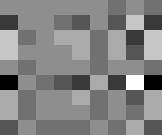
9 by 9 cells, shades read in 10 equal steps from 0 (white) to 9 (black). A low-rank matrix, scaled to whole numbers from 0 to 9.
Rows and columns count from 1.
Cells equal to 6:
7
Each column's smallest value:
2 4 4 3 3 3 3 0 2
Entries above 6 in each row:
0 2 1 0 0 4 0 0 0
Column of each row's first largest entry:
7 1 8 8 2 1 8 2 1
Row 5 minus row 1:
0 1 0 0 0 1 -1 0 0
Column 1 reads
4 7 2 2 4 9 3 3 6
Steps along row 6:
down up up up down up down up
